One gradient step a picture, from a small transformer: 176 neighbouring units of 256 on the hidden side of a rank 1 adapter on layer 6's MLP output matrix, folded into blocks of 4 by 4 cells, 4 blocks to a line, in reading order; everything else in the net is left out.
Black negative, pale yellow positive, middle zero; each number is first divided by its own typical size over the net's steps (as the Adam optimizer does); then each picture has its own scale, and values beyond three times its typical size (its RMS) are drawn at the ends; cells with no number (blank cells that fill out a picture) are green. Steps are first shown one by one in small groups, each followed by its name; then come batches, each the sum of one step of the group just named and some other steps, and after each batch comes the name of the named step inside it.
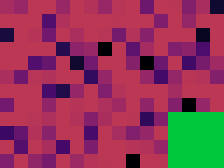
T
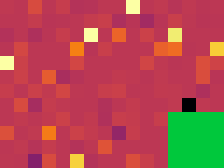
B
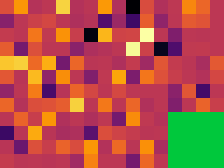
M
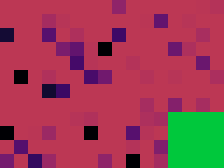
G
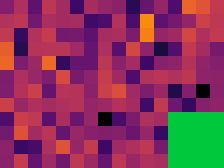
M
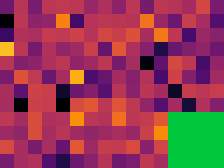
T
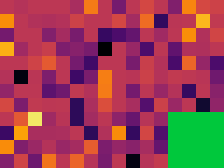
G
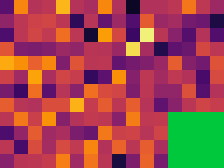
M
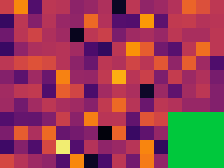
G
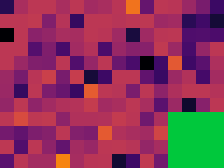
T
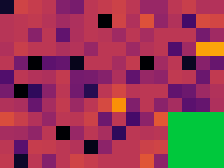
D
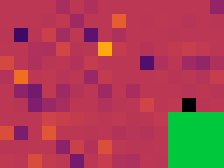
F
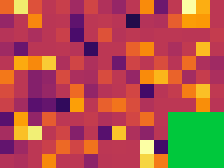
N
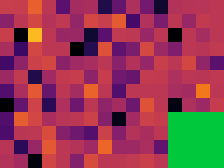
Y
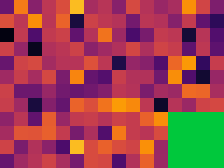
N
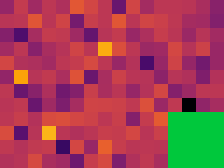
F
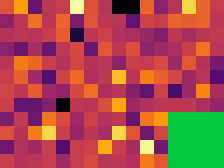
N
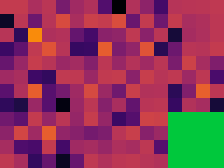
Y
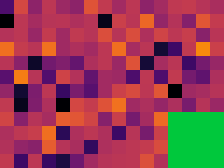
D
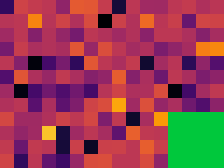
D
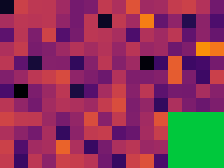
D
